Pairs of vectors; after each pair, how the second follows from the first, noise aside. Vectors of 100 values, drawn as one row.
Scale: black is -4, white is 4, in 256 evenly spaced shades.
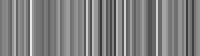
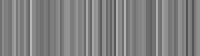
shrunk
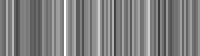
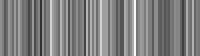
reversed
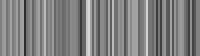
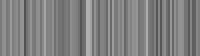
shrunk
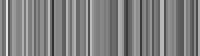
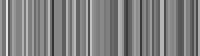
copied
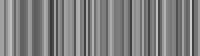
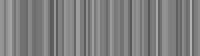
shrunk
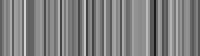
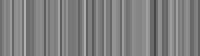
shrunk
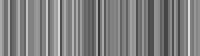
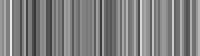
reversed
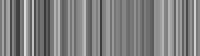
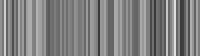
reversed
